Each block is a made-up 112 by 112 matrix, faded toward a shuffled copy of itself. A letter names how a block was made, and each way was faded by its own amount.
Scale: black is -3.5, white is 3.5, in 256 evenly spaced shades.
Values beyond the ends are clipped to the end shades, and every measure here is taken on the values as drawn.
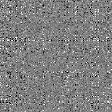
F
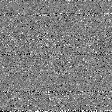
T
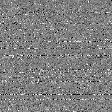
T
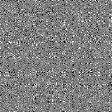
F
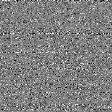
T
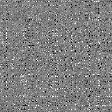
F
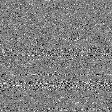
T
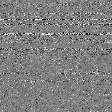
T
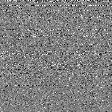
T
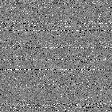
T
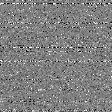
T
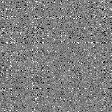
F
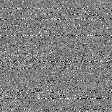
T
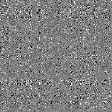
F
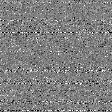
T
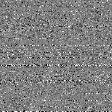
T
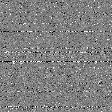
T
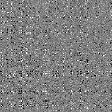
F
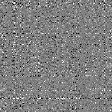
F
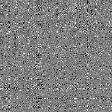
F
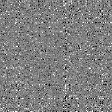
F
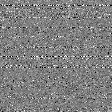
T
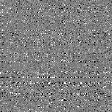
F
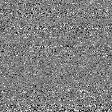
T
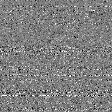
T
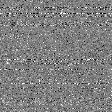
T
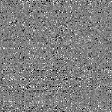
F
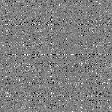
F
